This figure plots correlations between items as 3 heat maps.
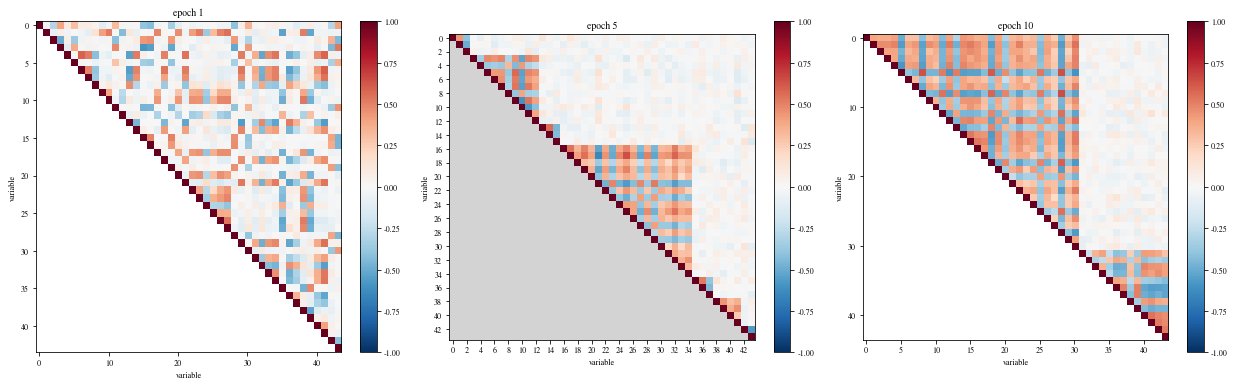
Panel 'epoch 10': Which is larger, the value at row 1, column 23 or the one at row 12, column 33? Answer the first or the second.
the first
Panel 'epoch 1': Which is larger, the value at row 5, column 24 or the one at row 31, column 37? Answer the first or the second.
the first
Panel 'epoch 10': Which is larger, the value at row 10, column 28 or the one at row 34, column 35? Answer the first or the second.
the second
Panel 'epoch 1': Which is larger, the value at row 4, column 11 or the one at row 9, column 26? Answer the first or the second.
the second
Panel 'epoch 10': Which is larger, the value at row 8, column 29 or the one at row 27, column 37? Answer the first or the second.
the second
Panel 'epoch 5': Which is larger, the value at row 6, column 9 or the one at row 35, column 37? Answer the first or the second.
the first
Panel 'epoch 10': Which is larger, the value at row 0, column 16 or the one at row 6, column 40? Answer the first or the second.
the first
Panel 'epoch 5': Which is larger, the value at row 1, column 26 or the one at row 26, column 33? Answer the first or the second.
the second
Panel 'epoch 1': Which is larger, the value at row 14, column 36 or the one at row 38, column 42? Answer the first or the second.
the second
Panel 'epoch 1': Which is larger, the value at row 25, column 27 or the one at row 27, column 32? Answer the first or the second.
the first
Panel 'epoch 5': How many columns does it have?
44
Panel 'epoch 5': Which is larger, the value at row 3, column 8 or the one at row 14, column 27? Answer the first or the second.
the second
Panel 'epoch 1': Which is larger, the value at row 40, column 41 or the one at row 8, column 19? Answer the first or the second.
the first
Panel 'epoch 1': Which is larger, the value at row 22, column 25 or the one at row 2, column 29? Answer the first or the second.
the first
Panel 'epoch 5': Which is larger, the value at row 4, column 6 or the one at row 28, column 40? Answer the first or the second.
the second
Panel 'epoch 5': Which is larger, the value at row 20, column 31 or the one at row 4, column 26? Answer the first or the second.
the first
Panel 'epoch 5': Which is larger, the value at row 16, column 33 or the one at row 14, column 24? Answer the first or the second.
the first
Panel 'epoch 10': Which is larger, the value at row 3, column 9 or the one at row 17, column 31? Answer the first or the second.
the first
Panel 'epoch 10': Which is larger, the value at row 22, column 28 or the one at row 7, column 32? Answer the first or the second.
the second
